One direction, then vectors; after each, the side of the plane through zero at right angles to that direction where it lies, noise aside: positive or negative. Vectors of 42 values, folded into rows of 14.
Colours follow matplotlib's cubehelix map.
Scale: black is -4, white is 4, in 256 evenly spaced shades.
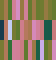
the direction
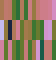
negative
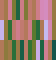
negative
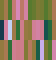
positive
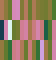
positive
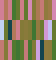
negative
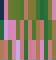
positive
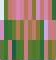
negative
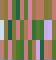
negative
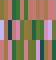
negative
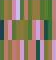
positive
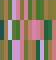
positive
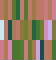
negative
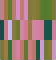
positive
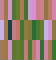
negative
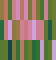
positive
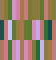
positive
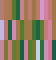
negative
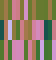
positive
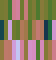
positive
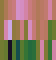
positive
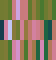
positive
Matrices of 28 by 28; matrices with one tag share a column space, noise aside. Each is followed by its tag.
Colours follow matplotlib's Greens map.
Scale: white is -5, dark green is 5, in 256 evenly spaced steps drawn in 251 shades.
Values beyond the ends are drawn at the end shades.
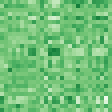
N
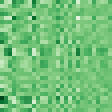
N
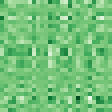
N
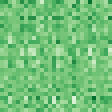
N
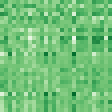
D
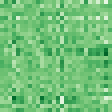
N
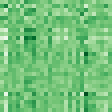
D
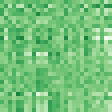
D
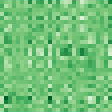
N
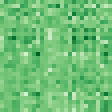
D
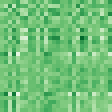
D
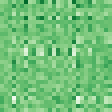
N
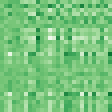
D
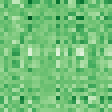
N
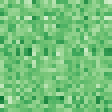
N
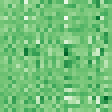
N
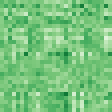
D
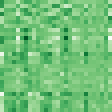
D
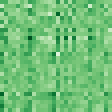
D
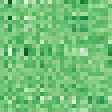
N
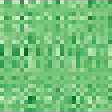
N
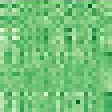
D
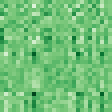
D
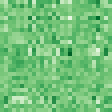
N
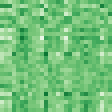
D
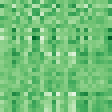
D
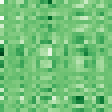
N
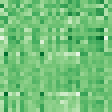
D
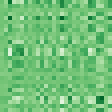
N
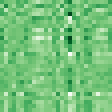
D
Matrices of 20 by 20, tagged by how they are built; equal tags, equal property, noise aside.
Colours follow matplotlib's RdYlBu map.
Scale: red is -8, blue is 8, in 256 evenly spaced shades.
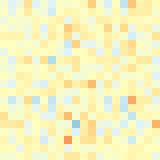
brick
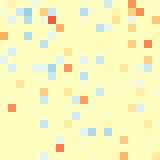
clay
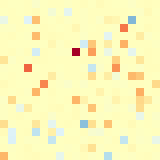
clay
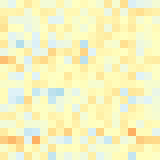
brick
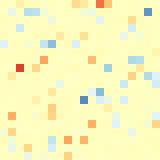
clay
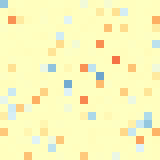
clay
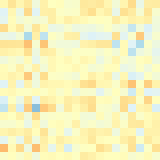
brick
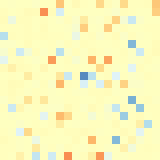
clay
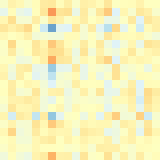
brick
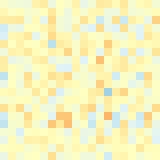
brick
